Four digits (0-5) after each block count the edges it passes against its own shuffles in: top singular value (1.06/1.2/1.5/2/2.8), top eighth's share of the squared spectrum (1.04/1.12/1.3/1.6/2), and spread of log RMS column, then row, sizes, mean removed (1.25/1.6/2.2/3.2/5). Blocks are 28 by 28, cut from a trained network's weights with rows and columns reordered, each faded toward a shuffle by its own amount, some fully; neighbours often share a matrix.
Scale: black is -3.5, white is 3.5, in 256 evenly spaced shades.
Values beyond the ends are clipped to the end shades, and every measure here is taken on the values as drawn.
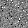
0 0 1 0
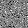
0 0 0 0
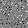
0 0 0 0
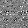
2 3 0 2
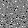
1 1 0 0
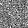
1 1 0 0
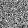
0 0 0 0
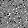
1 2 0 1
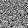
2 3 0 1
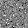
0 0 0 0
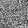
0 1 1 0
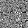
2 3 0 0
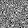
1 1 0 0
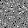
1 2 0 0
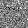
2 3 0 1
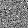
1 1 0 0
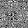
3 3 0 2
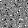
2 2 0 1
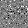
2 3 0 2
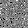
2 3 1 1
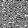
1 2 0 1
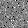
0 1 0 0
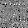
2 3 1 1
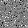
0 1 0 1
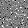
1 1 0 0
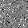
1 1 0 0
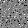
1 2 0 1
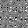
3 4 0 2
